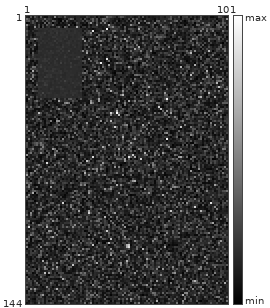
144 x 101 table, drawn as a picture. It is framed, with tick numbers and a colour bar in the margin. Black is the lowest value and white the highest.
Odd patch: calmer, in the top left. Odd rows or columns: none. Grain: fine. Stripes: none. Average level on the scale: 20%. Mirror symmetry: none. Histogram: skewed, a long tail of high values. Slope: none. Calmest part: top left.
